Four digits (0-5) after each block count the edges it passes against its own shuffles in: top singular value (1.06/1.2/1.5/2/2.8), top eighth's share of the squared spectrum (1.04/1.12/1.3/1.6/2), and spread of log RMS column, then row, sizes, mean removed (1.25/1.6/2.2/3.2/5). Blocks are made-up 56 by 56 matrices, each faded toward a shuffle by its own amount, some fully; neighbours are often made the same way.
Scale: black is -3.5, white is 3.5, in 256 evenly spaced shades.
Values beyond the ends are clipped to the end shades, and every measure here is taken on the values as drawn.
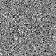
3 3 0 1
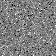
0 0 0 0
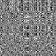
4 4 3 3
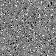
0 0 0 0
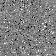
1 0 0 0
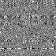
4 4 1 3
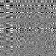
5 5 3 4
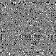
3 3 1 2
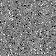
2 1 0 0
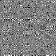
4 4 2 3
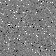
0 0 0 0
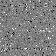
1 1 0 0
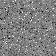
0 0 0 0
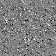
1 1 0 1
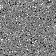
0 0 0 0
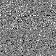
1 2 0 2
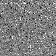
1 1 0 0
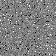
1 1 0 1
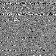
2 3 0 3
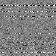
3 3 0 3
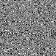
1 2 0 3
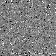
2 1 0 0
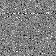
2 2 0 2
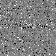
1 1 0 1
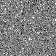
0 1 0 0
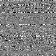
2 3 0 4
